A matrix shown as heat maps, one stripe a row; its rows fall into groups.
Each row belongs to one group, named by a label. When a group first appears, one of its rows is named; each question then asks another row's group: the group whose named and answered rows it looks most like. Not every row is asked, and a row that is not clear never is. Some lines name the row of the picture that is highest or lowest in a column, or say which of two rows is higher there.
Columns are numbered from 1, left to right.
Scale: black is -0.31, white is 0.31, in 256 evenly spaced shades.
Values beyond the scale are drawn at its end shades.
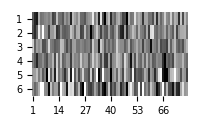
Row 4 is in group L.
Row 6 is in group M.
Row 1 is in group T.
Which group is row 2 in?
M
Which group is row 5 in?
L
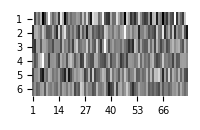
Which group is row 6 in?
L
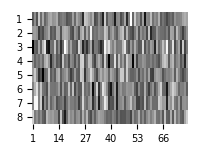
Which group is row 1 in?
M
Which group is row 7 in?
L
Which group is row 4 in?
L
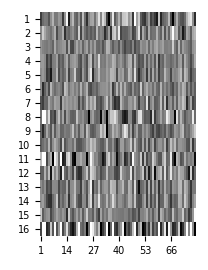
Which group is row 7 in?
L
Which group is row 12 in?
L
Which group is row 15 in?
T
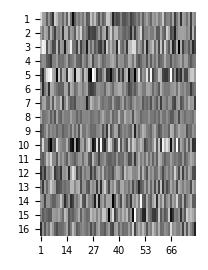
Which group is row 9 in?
T
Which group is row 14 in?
M
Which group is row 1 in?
T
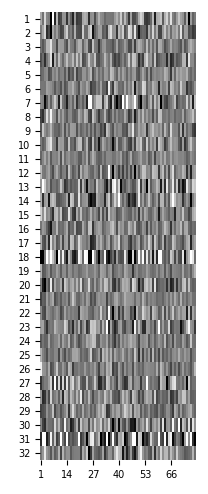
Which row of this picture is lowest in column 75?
1
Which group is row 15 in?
T
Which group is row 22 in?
T
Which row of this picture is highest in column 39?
32
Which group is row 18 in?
M
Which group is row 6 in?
T
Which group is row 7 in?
L
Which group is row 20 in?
L
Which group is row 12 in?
T
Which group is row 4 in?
L
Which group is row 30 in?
T
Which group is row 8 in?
M
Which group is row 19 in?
T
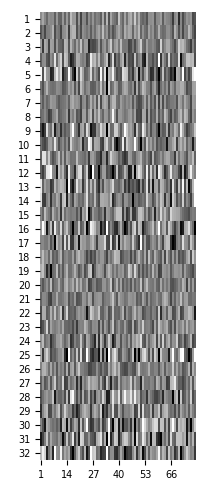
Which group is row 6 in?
T
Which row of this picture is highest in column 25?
10
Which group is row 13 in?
T
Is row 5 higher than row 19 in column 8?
Yes
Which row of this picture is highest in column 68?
27
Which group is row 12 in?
M
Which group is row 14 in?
T
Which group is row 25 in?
T
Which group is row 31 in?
T
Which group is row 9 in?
T
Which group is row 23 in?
M
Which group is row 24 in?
M
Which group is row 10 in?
L
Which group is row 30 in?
T
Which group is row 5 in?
T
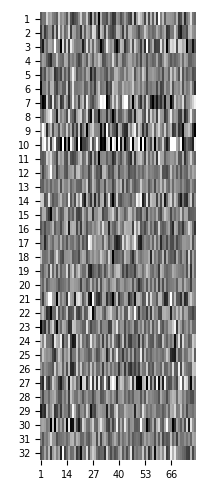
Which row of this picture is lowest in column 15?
10
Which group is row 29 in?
T
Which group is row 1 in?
M
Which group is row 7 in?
T
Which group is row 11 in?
M
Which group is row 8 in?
M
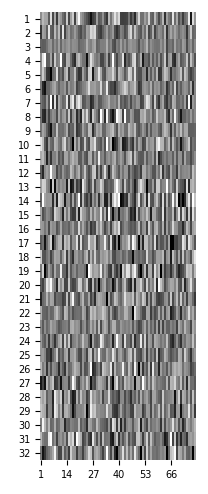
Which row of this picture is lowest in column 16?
13
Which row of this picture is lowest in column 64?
32
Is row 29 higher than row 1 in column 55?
No
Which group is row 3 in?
L
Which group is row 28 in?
T
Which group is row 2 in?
L
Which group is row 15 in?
T
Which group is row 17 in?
L
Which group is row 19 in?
L
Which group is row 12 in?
M
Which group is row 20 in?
M
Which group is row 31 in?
M
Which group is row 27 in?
T
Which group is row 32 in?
L
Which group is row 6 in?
L
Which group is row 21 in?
T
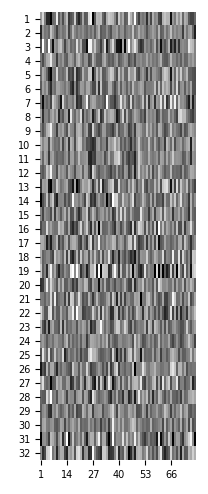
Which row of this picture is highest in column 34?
7
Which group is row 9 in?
M
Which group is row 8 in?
L
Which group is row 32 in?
M
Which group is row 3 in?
L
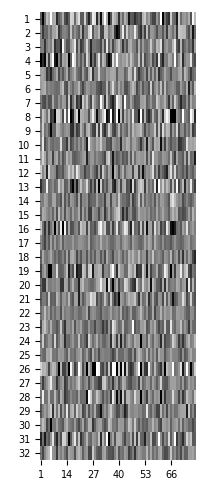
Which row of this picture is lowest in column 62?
1
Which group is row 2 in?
L
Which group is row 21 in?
L
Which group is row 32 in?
M
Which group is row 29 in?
L
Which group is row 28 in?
L
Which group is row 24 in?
L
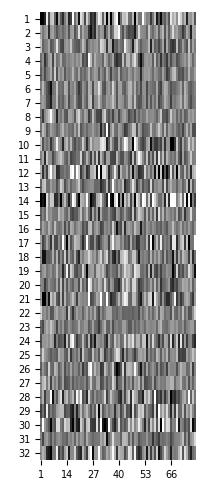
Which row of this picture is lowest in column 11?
14
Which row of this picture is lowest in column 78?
19
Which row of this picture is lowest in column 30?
29
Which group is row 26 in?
L
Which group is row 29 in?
M
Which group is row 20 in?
L
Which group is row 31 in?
T
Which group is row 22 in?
T
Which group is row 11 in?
M
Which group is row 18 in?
L
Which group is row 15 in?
M
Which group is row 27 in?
L
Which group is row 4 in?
L
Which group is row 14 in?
T
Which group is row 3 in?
T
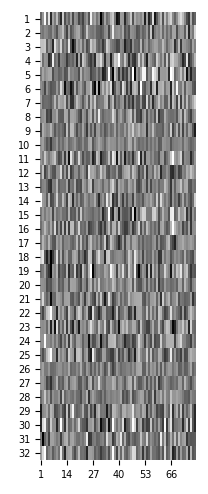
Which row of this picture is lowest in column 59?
6
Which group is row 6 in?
M
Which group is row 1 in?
L
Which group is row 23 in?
L
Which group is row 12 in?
L
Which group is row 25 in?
M
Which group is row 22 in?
M
